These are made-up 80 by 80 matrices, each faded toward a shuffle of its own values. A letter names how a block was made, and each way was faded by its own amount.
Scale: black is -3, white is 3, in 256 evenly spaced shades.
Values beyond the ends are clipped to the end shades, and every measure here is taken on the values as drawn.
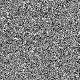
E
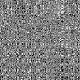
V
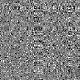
V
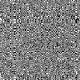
V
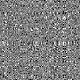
V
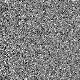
E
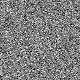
E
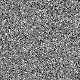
E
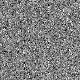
E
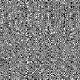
V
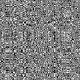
V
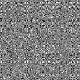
V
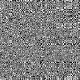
V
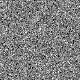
E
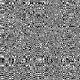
V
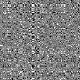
V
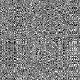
V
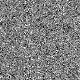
E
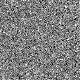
E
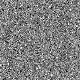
E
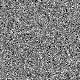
E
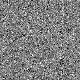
E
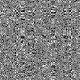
V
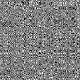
V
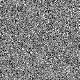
E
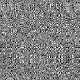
V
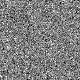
E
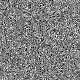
E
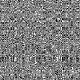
V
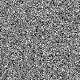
E
